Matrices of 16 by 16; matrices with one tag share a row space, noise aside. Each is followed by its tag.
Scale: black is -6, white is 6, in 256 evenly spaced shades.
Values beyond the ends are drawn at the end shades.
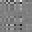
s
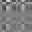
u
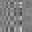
s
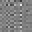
s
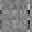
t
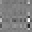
t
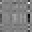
t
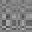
u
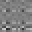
u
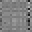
t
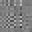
s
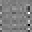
t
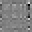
t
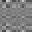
u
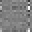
t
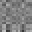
u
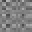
u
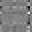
t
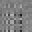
s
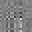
s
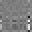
t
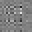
s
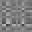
u
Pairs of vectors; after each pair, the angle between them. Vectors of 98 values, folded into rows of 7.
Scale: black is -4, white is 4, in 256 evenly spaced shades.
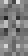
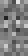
nearly parallel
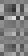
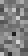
partly opposed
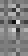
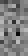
partly aligned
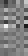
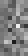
orthogonal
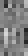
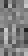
nearly parallel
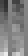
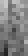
nearly opposite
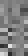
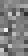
partly aligned
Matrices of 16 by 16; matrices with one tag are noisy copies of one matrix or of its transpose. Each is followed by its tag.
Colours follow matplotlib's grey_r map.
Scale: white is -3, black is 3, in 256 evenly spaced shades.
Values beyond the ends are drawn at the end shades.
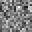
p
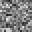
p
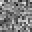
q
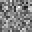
p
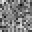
q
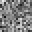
q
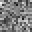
q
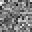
q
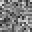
q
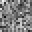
q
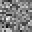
p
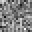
q
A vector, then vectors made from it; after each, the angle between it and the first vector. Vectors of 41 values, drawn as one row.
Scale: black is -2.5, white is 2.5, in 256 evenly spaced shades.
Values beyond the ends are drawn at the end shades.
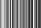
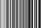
nearly parallel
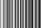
partly aligned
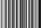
partly aligned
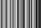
partly aligned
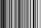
nearly opposite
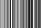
nearly parallel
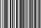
partly aligned
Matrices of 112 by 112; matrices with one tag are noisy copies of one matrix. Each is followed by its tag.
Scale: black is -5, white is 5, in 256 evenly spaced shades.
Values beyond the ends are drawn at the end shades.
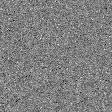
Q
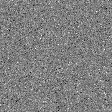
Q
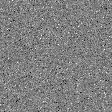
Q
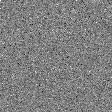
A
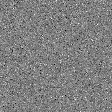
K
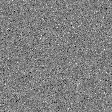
Q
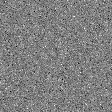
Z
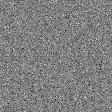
K
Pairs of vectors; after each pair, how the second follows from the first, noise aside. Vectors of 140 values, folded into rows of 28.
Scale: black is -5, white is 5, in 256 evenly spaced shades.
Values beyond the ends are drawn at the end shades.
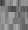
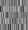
shuffled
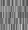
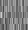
shuffled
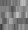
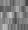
reversed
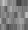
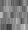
reversed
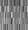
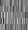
shuffled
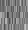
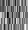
scaled up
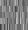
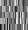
scaled up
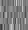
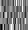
scaled up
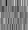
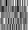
scaled up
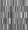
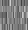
shuffled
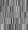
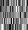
scaled up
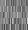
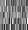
scaled up
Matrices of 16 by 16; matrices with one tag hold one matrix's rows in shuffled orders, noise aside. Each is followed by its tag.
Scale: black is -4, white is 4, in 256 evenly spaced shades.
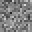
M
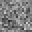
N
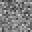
N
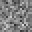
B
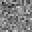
N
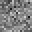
M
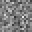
B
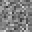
B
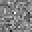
M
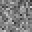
B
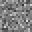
N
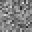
B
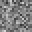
B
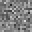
M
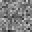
N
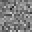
M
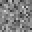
B
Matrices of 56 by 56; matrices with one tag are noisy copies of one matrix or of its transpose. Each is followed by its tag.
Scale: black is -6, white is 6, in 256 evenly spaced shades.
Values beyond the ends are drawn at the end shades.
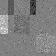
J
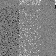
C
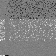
C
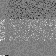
C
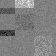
J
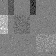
J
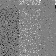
C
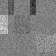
J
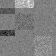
J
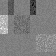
J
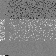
C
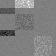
J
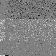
C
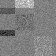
J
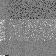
C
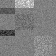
J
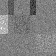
J
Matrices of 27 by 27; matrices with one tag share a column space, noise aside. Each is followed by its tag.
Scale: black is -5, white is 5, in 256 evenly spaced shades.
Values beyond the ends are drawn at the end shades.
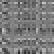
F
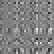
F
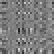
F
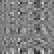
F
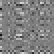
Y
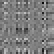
F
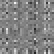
F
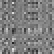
F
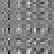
F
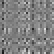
F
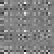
Y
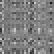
F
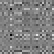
Y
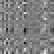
F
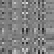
F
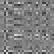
Y
